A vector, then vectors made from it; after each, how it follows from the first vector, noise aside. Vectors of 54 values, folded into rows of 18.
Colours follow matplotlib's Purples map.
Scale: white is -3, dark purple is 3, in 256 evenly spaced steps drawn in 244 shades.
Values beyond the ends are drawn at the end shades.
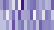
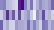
sign-scrambled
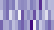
reversed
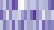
sign-scrambled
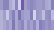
shrunk
